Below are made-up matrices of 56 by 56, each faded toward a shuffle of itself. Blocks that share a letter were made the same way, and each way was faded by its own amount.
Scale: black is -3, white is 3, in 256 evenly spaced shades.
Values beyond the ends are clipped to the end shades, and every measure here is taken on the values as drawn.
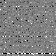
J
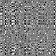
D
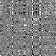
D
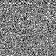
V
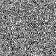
V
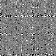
J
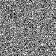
V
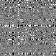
J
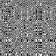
D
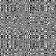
D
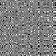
D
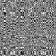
D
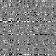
J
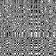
D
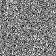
V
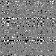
J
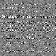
J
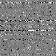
J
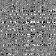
J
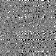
J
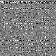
J
